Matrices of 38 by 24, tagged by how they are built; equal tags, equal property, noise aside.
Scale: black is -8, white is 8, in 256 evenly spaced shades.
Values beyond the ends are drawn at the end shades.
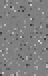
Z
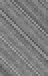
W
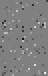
Z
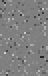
Z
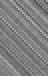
W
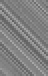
W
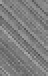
W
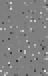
Z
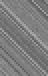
W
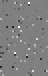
Z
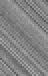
W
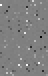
Z
